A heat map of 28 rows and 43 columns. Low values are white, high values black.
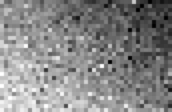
Slope: up to the top right. Ninth with the lowest average: bottom left. Mirror symmetry: none. Average level on the scale: 50%. Ninth with the highest average: top right.
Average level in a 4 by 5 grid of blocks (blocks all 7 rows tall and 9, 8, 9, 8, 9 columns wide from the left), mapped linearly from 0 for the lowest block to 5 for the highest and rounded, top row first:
2 3 4 4 5 | 1 2 3 3 4 | 1 2 2 3 3 | 0 1 1 2 3
